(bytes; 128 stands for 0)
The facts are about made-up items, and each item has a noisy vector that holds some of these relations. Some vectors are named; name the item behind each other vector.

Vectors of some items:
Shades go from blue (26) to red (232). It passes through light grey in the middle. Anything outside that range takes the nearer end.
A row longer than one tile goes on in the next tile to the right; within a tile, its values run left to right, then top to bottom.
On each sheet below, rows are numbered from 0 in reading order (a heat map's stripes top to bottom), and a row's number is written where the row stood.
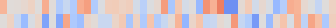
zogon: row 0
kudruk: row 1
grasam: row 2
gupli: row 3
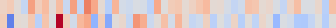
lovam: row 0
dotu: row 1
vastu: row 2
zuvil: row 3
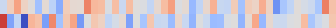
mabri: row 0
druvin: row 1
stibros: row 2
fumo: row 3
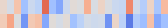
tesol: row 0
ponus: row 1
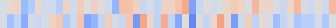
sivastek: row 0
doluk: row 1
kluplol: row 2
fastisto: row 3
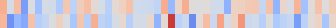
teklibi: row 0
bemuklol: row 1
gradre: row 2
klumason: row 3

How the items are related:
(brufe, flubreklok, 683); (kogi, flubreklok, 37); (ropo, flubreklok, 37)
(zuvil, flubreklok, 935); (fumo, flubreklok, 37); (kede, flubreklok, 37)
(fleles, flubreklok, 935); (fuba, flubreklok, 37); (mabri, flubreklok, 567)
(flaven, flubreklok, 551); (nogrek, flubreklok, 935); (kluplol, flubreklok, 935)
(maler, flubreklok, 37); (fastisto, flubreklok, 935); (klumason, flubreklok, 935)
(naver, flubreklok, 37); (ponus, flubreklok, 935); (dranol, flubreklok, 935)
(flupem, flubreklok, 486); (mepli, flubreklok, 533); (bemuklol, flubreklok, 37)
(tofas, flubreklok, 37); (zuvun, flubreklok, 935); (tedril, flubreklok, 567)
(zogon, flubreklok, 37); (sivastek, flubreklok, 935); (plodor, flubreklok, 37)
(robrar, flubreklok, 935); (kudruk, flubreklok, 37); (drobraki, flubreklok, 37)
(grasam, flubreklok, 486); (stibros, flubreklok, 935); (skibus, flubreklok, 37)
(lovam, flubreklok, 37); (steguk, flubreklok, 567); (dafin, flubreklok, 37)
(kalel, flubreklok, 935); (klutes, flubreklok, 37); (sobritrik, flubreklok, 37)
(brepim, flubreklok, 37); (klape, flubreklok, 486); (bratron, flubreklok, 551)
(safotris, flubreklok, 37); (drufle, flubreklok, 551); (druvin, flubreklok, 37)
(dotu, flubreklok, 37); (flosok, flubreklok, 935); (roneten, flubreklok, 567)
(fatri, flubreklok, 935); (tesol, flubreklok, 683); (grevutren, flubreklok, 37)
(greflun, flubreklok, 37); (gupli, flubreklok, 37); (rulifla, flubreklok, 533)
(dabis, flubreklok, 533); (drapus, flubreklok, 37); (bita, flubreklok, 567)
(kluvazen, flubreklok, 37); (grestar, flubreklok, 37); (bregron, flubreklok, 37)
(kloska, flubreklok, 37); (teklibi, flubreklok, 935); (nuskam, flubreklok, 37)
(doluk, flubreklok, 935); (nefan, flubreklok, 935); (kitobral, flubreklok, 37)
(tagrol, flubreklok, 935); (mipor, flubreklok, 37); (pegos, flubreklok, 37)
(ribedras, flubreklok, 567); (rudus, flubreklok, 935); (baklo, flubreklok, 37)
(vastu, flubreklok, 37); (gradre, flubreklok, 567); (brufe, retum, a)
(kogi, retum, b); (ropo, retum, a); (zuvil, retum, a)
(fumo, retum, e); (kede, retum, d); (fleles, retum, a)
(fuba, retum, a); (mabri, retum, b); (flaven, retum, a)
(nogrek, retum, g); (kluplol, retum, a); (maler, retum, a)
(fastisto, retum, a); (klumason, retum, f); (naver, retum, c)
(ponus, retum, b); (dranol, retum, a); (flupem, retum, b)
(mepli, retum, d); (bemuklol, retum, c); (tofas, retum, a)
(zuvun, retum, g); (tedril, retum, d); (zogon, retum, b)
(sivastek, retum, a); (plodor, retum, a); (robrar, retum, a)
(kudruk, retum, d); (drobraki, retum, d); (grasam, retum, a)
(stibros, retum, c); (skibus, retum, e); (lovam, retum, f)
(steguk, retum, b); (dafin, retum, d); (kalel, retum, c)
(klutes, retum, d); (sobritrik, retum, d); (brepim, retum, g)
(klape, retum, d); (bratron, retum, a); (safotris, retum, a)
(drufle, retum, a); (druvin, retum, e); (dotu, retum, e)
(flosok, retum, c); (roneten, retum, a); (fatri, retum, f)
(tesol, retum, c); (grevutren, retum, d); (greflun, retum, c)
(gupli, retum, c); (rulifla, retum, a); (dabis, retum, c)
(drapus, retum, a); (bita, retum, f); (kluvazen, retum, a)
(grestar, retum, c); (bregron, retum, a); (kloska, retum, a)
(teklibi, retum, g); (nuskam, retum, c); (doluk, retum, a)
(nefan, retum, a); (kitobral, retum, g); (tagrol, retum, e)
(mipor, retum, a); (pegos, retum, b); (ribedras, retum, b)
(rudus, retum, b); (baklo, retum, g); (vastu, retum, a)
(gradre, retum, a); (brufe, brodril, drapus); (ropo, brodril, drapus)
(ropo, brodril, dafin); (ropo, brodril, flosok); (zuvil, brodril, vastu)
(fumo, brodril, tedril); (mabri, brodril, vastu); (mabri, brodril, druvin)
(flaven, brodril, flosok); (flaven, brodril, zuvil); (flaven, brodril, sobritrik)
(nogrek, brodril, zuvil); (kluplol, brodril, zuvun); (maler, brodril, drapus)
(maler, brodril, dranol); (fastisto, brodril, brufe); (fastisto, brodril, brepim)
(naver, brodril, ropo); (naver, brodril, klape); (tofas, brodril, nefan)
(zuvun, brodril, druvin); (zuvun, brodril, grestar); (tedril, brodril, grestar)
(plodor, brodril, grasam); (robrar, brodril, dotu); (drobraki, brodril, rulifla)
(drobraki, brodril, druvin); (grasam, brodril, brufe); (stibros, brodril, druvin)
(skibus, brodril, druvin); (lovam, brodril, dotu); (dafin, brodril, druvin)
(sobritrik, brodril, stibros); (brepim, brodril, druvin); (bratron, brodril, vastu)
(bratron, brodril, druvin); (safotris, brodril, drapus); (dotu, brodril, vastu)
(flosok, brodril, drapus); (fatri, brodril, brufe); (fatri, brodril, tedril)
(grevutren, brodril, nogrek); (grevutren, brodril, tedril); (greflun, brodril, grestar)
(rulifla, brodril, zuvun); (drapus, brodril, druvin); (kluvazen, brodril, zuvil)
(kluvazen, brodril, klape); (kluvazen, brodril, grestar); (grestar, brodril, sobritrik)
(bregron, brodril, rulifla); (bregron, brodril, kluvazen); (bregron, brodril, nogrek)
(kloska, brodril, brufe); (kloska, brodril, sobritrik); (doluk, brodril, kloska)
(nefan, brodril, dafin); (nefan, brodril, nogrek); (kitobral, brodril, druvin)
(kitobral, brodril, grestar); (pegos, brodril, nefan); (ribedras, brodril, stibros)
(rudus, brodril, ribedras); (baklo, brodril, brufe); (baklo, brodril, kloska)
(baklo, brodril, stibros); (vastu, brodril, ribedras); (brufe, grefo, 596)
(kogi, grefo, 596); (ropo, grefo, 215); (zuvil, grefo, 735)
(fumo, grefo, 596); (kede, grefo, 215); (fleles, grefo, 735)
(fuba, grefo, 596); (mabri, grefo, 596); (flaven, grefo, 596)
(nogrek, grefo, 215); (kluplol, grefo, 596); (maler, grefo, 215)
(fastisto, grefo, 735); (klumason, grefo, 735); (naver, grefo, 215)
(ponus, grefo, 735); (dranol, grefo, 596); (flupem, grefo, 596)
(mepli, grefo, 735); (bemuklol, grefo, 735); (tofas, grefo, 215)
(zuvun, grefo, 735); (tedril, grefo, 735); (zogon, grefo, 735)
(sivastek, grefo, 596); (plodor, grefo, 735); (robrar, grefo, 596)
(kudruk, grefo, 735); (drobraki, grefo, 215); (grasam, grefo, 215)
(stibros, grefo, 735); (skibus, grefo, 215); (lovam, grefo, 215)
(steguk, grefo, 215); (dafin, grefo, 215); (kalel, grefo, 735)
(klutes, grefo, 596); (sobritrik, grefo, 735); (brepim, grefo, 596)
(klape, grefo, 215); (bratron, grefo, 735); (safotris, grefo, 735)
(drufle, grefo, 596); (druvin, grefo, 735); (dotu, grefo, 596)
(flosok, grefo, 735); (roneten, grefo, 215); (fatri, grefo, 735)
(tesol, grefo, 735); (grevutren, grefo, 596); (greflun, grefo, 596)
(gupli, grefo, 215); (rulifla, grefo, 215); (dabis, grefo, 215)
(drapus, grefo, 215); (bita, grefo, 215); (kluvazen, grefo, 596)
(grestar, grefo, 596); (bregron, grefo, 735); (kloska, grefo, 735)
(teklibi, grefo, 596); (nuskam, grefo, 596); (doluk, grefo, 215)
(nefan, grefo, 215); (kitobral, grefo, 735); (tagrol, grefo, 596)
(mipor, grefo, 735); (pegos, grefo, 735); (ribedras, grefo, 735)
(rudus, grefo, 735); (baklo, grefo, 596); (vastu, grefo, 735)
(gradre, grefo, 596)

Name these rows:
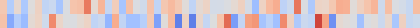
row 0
klutes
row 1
zuvun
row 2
robrar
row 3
steguk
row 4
bratron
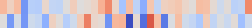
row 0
tagrol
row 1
ribedras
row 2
safotris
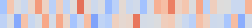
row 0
maler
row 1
grevutren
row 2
kitobral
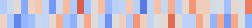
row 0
dranol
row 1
brufe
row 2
mepli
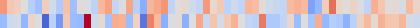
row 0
rudus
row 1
tedril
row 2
dabis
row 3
plodor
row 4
drobraki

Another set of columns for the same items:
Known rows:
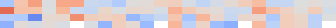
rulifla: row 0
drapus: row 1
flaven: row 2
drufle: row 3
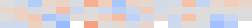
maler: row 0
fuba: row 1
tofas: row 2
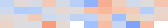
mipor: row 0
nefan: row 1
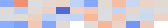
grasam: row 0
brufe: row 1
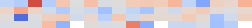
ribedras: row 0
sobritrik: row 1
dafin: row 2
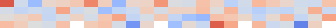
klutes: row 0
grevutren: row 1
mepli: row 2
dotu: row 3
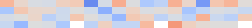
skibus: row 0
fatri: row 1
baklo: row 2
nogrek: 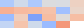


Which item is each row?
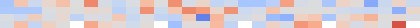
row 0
pegos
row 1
kogi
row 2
dabis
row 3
ponus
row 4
flupem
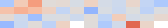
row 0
doluk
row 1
druvin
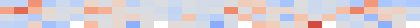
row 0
roneten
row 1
gradre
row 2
lovam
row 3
teklibi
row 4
bita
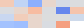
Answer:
klape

